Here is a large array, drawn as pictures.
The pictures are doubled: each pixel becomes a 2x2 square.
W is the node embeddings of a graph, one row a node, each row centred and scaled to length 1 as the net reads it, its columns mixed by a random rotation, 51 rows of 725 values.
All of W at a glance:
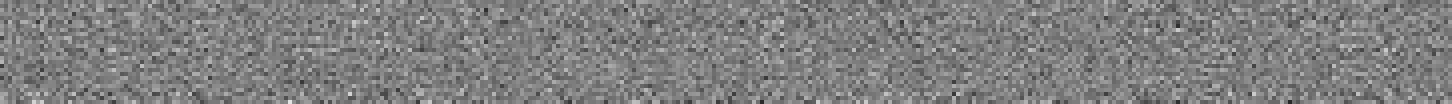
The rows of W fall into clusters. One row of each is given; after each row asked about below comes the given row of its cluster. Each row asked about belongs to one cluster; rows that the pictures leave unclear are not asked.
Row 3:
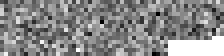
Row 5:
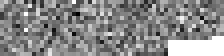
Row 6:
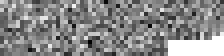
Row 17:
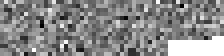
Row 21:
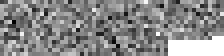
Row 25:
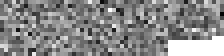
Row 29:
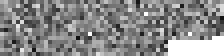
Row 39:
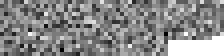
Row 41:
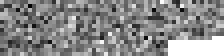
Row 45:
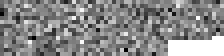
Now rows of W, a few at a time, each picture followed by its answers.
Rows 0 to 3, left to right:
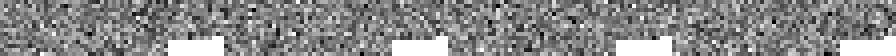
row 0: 41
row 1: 45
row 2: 17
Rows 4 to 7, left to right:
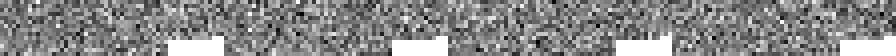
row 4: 5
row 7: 21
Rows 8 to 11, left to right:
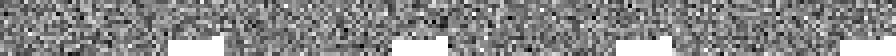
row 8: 39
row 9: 29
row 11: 17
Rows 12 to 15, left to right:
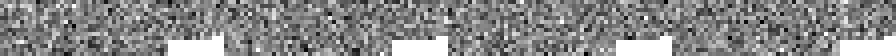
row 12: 6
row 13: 17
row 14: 45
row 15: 25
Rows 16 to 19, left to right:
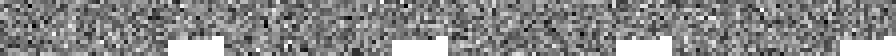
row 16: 41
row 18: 21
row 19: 3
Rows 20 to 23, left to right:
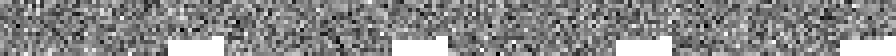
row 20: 5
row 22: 17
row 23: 41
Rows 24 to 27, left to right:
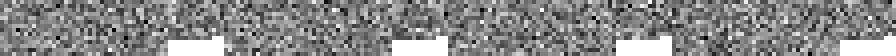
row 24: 25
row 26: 21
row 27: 45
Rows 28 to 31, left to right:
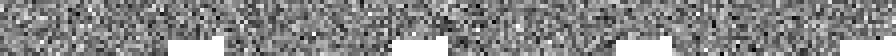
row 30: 41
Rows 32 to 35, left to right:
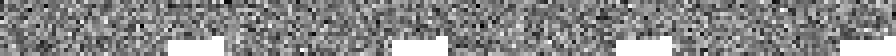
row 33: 3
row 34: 41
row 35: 25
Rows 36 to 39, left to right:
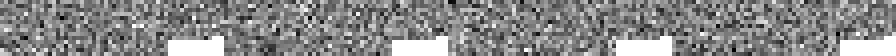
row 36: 17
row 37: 45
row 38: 3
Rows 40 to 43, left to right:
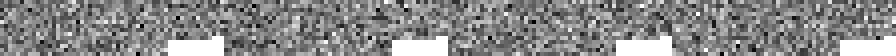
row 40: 45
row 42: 21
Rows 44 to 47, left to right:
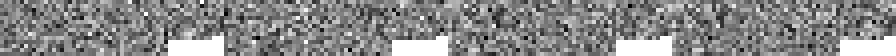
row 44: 39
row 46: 29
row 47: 29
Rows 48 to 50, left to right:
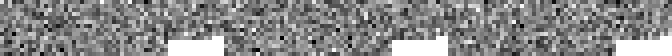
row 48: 39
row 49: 25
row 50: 6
